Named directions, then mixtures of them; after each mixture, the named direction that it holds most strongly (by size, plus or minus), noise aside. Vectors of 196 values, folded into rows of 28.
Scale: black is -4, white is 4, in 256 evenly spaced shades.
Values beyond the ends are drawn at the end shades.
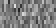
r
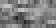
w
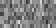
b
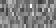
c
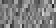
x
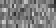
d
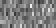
c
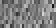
x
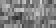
w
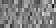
x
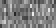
d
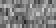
w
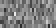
b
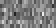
d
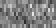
c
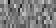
r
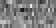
c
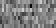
c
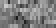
w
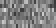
d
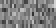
d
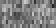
d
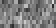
x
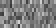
b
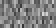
x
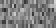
d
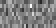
c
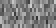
b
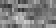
w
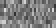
d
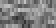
w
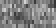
d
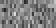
d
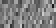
x
